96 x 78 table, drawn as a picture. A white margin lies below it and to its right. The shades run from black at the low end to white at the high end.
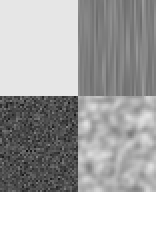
The table splits into 2 rows of 2 panels. Panel 1,1: very high, flat. Panel 1,2: middling, streaked downward, faint in contrast. Panel 2,1: low, fine-grained. Panel 2,2: high, blotchy.
